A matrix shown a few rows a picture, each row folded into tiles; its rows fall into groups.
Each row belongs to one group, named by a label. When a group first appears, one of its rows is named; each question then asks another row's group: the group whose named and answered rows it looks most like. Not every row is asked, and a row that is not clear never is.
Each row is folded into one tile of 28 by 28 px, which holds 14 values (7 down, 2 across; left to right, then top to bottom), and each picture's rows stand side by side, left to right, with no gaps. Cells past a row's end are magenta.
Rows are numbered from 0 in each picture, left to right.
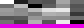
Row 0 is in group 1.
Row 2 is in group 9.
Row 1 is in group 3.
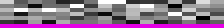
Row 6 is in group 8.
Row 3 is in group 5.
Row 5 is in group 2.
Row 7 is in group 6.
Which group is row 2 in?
2
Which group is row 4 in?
1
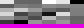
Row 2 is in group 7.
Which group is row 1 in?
5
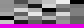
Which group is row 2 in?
7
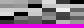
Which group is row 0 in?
6
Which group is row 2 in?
2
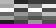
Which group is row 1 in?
2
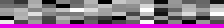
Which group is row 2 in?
3
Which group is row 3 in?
1
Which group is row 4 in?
6
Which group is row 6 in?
1
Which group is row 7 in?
1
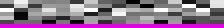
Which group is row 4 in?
8
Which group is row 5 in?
3
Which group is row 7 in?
5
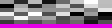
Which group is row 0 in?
8
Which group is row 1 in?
8
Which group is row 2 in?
6
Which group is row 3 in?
6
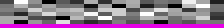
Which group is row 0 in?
5
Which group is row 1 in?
1
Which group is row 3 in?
8
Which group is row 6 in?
5
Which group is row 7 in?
7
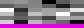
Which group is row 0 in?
9
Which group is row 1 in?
7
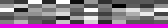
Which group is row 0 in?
2
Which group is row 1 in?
1
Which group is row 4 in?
3
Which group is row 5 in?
8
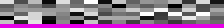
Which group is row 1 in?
7
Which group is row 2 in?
6
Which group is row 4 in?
3
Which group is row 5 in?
6
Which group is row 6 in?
8
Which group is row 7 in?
7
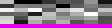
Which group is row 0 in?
3
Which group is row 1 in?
2
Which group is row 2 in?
3
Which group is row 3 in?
7
